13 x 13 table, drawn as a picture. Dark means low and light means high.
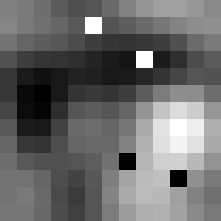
Ninth with the highest average: middle right. Calmest part: bottom left. Ninth with the lowest average: middle left. Lone odd cells: 4, 2 higher and 2 lower than their neighbours. Mirror symmetry: none.
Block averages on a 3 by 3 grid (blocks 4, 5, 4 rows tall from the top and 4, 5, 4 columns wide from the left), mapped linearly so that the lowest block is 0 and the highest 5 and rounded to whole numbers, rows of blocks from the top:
223 | 025 | 234
